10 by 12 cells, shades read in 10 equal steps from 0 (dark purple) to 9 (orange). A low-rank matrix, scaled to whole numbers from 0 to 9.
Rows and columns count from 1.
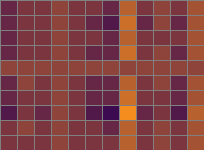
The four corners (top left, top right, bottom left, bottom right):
2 5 3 5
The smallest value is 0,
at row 8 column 7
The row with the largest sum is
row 5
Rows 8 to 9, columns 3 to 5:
2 4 3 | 3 4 3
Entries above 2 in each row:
10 7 10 8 12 8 8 6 11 12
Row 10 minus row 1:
1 0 0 0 0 0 1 0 0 0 0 0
